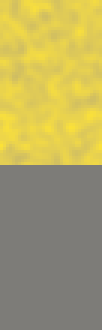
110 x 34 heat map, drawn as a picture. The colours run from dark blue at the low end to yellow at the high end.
The table splits into 2 rows of 1 panel. Panel 1,1: very high, blotchy, faint in contrast. Panel 2,1: middling, flat.
